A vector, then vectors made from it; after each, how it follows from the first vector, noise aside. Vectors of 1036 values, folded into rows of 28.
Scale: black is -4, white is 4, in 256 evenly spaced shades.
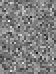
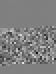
partly zeroed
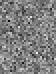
negated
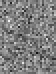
sign-scrambled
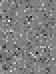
partly zeroed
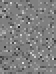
partly zeroed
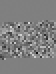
partly zeroed
